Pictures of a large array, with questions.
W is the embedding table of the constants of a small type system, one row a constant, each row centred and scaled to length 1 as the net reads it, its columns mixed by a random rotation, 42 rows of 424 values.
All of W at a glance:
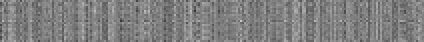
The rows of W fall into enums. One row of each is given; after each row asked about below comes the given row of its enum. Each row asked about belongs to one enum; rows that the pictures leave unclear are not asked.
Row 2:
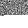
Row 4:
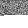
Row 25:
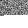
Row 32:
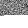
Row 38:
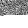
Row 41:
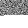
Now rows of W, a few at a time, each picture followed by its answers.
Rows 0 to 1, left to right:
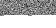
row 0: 32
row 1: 41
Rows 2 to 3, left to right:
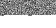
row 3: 25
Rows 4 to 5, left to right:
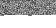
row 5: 25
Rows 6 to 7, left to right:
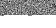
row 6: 2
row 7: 32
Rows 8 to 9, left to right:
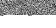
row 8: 38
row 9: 32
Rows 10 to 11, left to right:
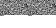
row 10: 32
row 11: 32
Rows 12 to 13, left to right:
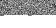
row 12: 25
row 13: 32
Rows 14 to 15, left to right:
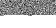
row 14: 41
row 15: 2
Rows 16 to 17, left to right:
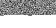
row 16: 41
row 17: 25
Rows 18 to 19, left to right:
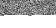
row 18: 4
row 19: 38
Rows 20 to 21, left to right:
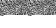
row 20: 38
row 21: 38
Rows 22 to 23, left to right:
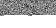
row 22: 32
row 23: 4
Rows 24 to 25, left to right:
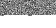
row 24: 2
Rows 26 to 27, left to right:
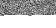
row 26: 4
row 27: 38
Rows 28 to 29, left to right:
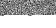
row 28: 2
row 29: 38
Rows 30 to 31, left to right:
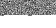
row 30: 2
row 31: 25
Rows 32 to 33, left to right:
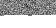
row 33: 25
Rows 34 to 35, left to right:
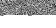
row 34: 38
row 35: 32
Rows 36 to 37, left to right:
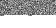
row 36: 25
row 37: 2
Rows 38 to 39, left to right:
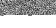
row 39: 25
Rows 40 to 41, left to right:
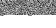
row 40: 38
